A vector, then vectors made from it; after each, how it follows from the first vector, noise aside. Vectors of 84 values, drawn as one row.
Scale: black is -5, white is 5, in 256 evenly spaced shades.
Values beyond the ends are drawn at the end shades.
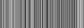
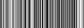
scaled up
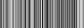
scaled up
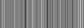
partly zeroed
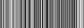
scaled up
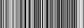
scaled up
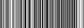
scaled up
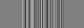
partly zeroed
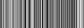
scaled up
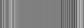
partly zeroed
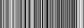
scaled up
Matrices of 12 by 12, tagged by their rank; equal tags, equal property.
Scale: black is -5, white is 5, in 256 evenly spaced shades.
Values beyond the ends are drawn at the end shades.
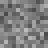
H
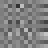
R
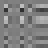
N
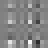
N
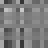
N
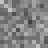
H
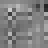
R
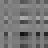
N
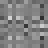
R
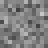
H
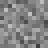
H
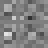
R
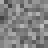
H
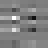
N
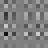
N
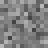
H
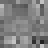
R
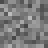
H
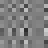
N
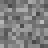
H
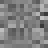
R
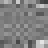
R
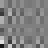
N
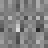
R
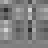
N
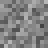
H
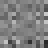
R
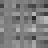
R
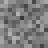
H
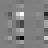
N
